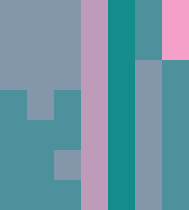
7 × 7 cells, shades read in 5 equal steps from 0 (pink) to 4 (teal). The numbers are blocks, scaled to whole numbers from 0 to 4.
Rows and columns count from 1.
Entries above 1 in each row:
5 5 6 6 6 6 6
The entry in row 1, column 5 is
4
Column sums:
18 17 17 7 28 16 15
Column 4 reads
1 1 1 1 1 1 1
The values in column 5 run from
4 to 4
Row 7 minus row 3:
1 1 1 0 0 0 0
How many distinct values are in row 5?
4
